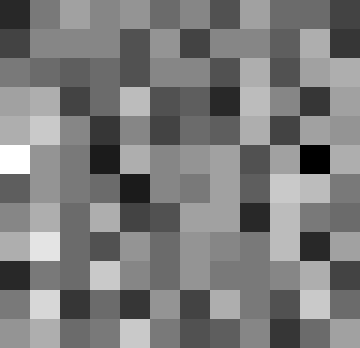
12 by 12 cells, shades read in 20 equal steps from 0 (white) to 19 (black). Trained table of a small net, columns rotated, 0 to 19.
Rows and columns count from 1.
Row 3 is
10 11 12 11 13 9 9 13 6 13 7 6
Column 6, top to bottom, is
11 8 9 13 14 9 9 13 11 11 8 10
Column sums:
114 83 130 127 121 126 123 121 113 117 117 116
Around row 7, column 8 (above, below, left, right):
7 7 10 12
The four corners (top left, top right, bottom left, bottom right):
16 14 8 7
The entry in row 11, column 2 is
3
